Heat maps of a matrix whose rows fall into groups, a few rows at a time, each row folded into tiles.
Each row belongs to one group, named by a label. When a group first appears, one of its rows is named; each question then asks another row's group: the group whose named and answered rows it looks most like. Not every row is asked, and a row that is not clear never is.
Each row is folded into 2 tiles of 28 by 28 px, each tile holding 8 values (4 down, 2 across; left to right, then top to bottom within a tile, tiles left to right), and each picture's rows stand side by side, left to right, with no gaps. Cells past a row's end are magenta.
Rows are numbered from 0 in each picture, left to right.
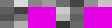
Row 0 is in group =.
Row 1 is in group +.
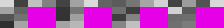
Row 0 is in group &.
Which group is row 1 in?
=
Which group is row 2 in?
=
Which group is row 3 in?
+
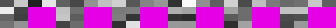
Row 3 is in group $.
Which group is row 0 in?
+
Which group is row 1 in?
+
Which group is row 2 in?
&
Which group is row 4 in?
&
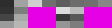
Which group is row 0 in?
=
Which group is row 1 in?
$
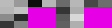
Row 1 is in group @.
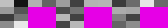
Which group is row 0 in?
&
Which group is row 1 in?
&
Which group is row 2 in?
$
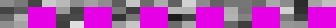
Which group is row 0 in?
@
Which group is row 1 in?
&
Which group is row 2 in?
=
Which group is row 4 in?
+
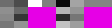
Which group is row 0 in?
&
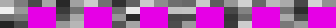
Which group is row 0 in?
+
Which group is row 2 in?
$
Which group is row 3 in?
$
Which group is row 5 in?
&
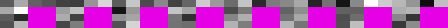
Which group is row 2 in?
@
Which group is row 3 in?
$
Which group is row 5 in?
@
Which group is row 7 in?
+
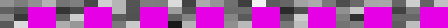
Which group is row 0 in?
&
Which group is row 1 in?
@
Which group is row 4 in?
&
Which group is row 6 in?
$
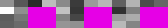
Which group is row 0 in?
+
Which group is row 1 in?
&
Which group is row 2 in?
@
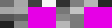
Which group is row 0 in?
+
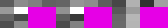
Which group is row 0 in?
$
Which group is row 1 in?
$
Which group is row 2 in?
@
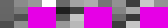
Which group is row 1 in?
=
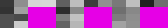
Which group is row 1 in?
@
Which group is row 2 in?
@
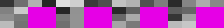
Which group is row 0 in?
$
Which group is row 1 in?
@
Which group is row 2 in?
@
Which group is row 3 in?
=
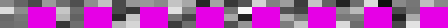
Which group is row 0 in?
+
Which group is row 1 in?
+
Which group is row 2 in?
=
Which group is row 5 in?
&
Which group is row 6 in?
$
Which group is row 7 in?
=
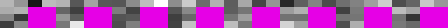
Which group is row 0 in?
+
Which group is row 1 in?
&
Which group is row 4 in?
@
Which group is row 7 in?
$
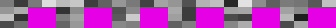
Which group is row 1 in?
@
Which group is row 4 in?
$
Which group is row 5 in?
+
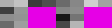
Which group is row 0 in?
@
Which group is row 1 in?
=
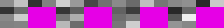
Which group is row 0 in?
@
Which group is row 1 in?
@
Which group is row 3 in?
@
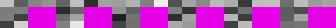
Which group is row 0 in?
&
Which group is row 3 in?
=
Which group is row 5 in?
=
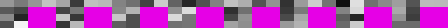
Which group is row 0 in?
&
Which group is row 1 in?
&
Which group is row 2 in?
+
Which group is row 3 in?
+
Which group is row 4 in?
@
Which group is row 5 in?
=
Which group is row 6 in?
$
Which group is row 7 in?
&
